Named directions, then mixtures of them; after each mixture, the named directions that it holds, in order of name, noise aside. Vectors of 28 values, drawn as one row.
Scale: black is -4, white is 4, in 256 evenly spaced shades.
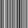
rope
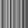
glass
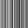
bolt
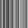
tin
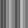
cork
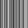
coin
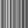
glass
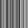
coin, rope, tin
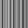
coin, glass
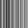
bolt, glass, tin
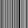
bolt, cork, rope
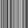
glass, tin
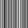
rope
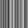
coin, cork, glass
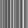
coin, glass
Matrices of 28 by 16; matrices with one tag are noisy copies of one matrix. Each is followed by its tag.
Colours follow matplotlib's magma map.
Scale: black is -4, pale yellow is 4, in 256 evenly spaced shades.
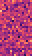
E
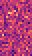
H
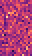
H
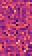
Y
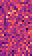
H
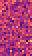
E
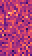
H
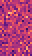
H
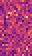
H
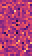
Y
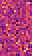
Y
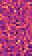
Y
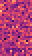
E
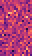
H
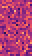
Y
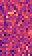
H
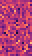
Y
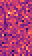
H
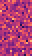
E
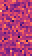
E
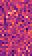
H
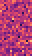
E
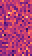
H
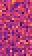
E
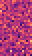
E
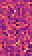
Y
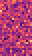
E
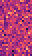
H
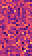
Y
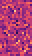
Y
